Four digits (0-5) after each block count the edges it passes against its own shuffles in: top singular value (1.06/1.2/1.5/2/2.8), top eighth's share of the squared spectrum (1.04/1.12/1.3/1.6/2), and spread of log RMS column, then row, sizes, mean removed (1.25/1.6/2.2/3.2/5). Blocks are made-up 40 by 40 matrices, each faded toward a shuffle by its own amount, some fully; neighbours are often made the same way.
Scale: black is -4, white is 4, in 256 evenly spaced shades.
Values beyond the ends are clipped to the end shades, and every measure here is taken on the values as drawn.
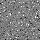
0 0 0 0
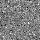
1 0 0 0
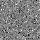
0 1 0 0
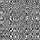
4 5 3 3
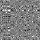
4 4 2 2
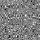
3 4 2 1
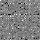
3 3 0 2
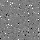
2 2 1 0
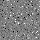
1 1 0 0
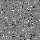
1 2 1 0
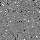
1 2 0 1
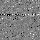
3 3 0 1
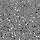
0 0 0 0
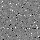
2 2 0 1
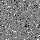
0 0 0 0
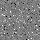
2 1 0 0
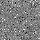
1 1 1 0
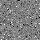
0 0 0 0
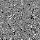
1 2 2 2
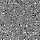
1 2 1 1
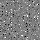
0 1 1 0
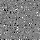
1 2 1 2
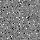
1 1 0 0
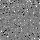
0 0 0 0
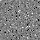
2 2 1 0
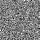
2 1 0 0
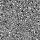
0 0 0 0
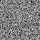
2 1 0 0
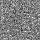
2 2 0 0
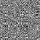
3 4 2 2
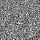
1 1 0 0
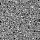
0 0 0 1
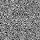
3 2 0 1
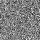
1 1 1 0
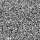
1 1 0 0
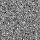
2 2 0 0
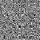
3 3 2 1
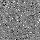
1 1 0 0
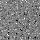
2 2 1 0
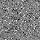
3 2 0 1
